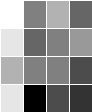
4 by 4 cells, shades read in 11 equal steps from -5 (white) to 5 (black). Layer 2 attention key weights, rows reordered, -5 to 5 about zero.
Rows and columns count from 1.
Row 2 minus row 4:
0 -4 -2 -4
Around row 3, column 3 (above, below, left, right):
0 2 0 2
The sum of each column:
-15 6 0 5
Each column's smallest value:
-5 0 -2 -1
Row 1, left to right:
-5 0 -2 1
